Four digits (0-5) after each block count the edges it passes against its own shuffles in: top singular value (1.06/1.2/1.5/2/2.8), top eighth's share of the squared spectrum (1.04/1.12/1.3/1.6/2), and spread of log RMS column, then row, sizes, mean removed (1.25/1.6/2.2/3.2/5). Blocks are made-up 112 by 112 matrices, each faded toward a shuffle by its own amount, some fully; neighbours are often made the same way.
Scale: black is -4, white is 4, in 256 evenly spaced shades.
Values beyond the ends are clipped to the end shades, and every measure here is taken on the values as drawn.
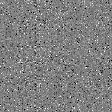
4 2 1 1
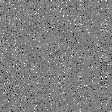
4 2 1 1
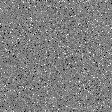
2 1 0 0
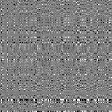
5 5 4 4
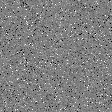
0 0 0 0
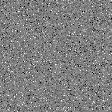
3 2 1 1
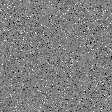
1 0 0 0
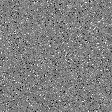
1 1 0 0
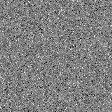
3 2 0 0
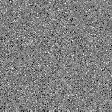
3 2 0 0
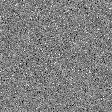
0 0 0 0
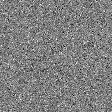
0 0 0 0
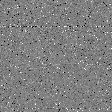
2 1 0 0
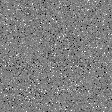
0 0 0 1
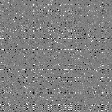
5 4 2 3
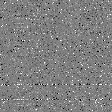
4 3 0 2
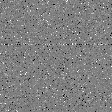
3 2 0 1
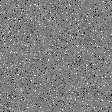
0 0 0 0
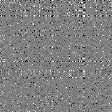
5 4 2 3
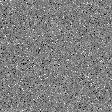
2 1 0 0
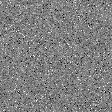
2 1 0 0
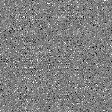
4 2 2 0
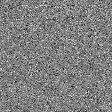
0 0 0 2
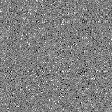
4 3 1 2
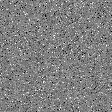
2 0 0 0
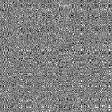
5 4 3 3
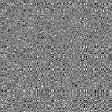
5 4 3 3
